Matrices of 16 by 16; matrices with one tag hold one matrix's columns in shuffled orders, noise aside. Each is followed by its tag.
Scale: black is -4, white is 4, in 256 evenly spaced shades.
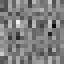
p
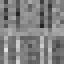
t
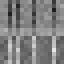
t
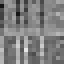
t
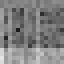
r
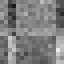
t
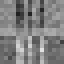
t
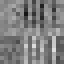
t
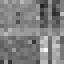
t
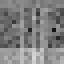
r
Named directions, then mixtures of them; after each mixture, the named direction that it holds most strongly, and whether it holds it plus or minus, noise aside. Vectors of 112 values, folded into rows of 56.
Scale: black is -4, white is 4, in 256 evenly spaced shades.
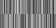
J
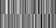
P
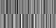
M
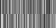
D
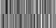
P, minus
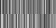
D, plus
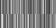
D, plus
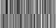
P, minus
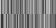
D, minus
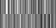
P, plus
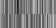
J, minus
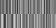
M, plus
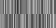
J, minus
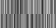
J, minus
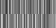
D, plus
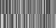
D, plus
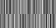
J, plus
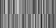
P, plus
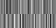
M, plus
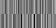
M, minus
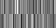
J, plus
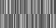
J, minus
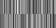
J, plus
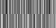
D, plus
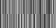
D, plus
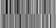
P, minus
